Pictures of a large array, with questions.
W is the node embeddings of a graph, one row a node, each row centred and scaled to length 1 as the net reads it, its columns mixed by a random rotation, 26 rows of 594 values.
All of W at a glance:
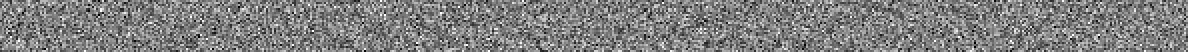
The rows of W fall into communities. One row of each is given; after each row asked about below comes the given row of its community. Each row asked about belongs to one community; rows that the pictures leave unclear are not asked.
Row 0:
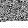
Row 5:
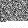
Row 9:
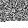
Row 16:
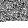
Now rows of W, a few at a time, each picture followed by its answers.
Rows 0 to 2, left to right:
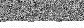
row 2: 0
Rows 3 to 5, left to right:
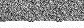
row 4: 5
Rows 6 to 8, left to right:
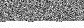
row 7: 0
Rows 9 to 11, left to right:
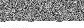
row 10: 0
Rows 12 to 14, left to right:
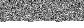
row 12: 9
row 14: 16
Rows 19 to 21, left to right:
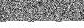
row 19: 5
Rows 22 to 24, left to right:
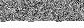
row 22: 9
